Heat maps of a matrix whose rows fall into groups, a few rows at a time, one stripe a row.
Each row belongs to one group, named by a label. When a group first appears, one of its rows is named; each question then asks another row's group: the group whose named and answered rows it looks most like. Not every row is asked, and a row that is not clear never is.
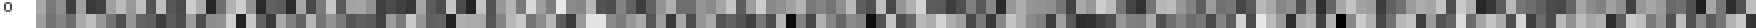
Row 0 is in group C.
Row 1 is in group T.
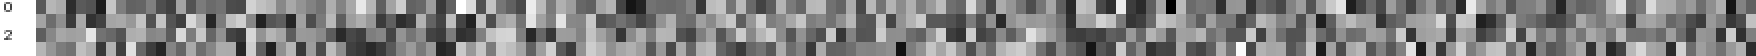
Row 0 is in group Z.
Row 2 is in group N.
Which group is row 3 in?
T
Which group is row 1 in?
C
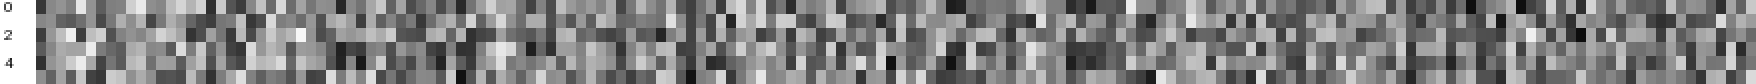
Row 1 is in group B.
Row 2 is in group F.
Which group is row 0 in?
N
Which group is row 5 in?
C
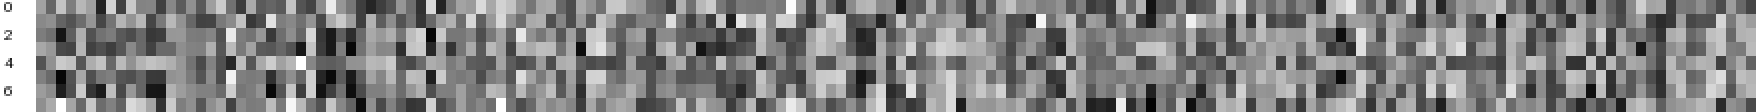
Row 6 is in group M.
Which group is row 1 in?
B
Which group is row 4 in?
F
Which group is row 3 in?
M
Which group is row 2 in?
M
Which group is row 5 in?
M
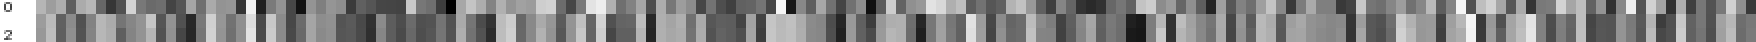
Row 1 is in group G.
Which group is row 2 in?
G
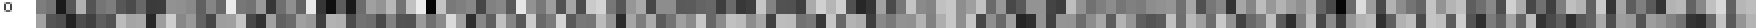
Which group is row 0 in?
M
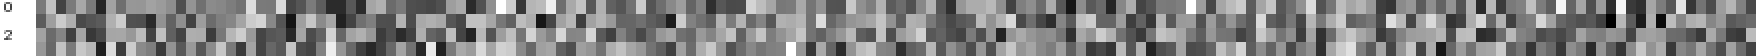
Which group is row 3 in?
T
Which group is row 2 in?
C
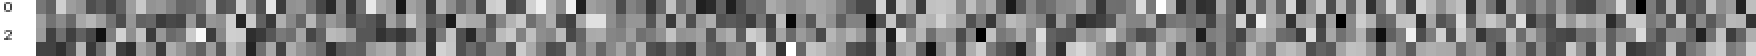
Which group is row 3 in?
M
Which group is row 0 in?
M
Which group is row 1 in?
T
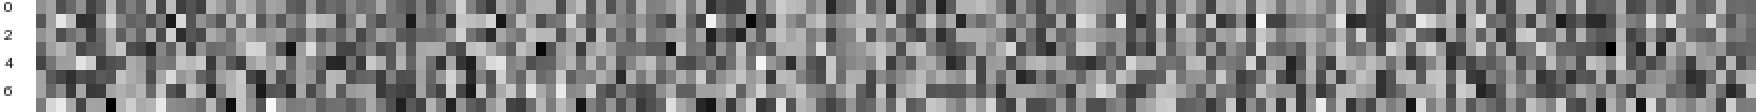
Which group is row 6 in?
C
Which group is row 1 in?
Z
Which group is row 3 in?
Z
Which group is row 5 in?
B
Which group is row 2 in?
G
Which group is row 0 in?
G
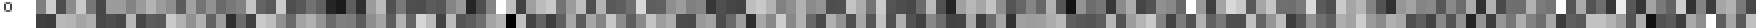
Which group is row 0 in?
G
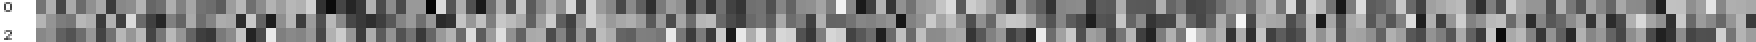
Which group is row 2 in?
B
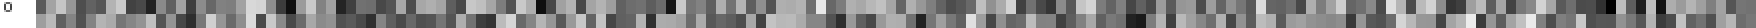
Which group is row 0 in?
Z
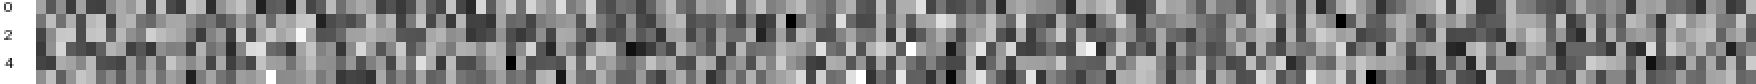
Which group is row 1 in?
F
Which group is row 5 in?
G
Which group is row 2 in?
F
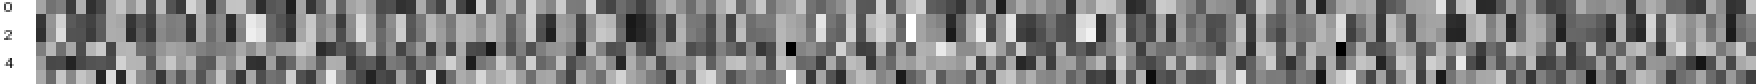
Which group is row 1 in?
Z
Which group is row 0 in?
C
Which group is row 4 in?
B
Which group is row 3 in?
F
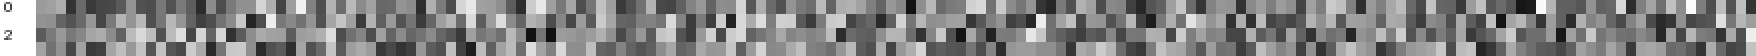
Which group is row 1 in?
B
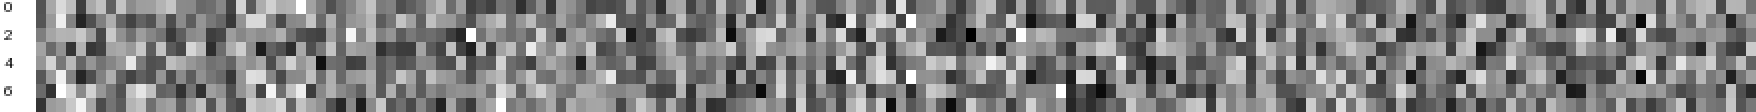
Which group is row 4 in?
F
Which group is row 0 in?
F
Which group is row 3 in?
C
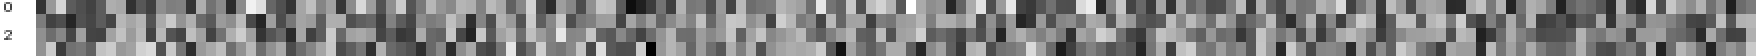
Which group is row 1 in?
B
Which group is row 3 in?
G
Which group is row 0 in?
Z
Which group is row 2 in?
C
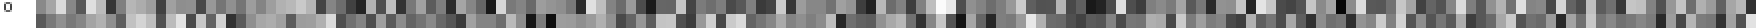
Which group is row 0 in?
F
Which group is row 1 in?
N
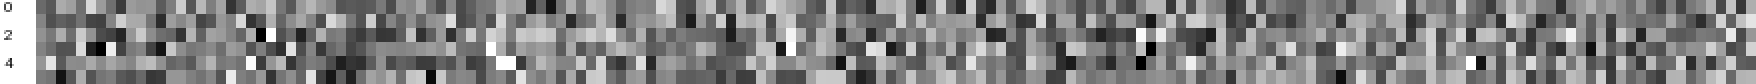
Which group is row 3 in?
M
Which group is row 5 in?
M
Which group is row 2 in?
T
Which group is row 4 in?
G
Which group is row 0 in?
N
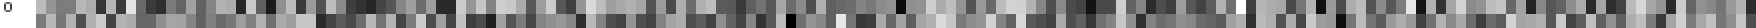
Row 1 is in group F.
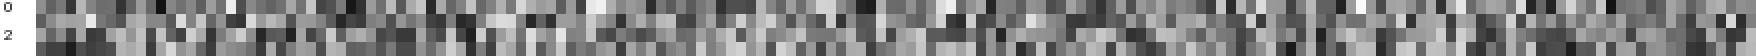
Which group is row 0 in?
M
